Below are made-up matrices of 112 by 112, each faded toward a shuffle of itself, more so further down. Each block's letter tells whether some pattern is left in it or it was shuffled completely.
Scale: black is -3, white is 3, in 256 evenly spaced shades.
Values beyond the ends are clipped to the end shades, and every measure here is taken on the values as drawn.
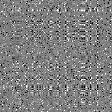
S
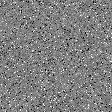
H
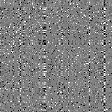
S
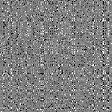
S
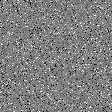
H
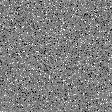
H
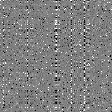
S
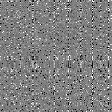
S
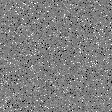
H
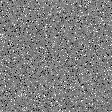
H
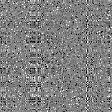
S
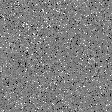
H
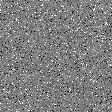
H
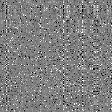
S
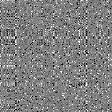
S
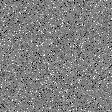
H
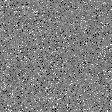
H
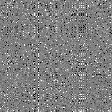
S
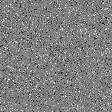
H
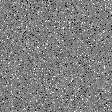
H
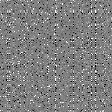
S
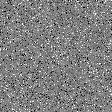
H
